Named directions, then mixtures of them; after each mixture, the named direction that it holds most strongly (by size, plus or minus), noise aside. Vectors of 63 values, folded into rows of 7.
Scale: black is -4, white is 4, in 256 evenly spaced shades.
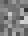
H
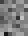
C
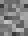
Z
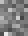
C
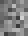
C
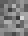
Z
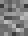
Z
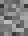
Z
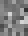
H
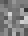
H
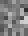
H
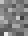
C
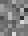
H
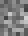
H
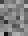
C
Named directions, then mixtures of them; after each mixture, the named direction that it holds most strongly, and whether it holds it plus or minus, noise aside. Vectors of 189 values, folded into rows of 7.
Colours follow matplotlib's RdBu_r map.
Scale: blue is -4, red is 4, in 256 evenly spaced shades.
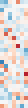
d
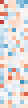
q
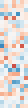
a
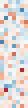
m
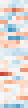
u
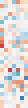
a, minus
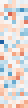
m, plus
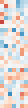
q, plus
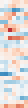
u, minus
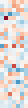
a, plus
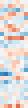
u, minus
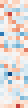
u, minus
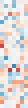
a, minus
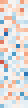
d, minus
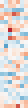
u, minus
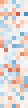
a, minus
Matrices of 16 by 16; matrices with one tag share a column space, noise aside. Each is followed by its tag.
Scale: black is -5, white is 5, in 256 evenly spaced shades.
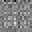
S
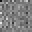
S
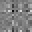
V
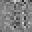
S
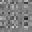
S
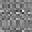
V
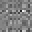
V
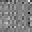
S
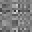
V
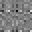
V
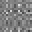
V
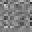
S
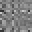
V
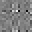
V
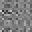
V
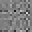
V
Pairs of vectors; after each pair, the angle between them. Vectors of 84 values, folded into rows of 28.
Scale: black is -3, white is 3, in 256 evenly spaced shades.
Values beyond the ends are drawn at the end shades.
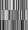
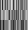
nearly parallel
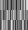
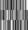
nearly parallel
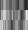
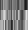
nearly parallel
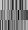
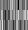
partly opposed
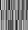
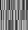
nearly parallel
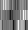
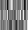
orthogonal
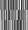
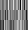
nearly opposite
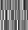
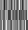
partly opposed
